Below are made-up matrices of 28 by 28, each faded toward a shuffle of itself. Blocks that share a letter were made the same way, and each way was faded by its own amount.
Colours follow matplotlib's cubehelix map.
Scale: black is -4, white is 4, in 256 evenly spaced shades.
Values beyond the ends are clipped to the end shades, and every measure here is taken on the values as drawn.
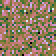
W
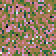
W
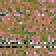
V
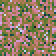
W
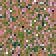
W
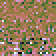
V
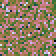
W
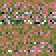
V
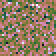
W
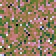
W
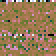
V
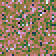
W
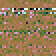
V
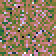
W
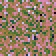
W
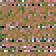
V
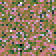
W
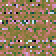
V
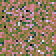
W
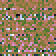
V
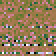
V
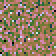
W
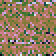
V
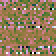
V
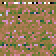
V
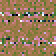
V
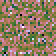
W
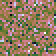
W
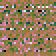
V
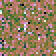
W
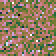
W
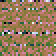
V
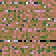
V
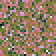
W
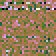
V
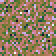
W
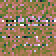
V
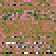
V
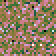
W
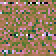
V
